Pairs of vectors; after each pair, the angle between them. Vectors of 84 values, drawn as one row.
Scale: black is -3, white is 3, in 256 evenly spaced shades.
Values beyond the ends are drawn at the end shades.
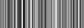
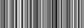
nearly opposite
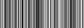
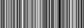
nearly opposite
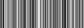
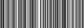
nearly parallel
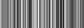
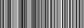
partly opposed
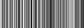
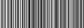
orthogonal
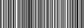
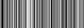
partly opposed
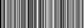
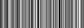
orthogonal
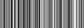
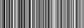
partly aligned
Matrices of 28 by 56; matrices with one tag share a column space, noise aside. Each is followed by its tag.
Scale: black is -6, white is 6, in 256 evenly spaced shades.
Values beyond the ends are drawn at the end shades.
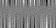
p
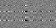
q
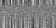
p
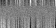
p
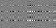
q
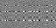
q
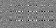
q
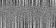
p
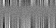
p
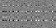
q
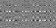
q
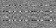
q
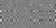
q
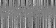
p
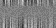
p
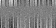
p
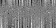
p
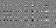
q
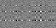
q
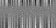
p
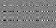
q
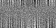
p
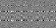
q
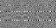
q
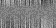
p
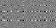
q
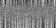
p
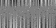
p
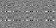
q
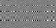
q
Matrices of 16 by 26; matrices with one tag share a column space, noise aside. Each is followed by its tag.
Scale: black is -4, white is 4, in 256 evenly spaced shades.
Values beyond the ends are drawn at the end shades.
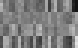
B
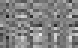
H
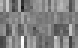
B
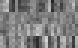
B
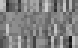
B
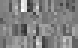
B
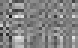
H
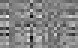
H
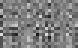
H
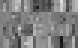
B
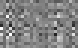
H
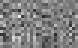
H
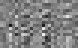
H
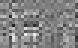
H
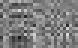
H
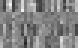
B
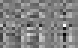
H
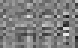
H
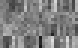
B
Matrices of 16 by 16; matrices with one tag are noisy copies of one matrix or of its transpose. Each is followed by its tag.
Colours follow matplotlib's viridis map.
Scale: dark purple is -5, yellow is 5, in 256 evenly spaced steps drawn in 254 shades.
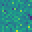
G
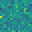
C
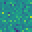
G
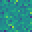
C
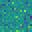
G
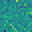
C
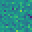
G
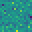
G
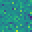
G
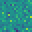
G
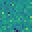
G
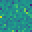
C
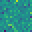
C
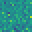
G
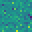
G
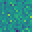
G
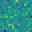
C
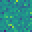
C
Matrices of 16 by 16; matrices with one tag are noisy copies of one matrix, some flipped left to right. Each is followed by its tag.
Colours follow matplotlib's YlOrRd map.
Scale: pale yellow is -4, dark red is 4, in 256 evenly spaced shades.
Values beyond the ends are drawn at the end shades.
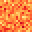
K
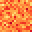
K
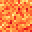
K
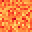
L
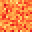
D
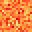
L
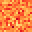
L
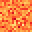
L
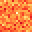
K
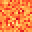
L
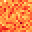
K
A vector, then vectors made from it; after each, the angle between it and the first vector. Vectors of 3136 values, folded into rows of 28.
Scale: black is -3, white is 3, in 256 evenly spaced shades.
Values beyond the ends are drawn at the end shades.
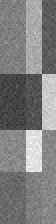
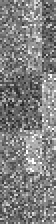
partly aligned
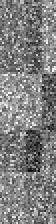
partly opposed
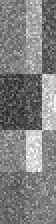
nearly parallel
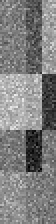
nearly opposite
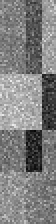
nearly opposite
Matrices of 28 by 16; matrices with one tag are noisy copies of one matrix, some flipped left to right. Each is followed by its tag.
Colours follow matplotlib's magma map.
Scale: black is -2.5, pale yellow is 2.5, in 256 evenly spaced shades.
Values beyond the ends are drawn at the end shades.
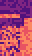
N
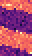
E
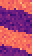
E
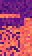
N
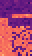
N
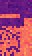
N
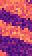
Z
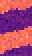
E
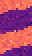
E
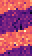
E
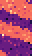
Z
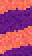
E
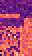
N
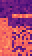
N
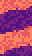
E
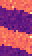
E
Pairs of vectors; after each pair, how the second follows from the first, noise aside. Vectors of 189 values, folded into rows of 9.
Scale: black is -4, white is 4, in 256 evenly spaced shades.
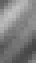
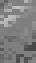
partly zeroed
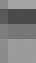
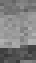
wrapped around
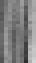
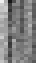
reversed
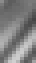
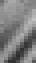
negated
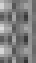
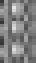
wrapped around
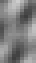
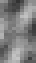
negated
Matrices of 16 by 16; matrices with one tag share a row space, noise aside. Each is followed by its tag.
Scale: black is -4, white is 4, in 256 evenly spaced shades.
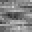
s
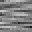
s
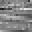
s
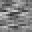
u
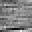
s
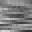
s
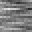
s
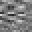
u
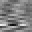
u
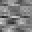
u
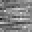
s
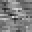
u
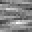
s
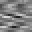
u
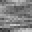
s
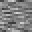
u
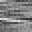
s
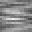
s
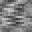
u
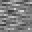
u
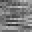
s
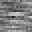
s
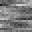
s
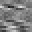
u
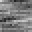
s
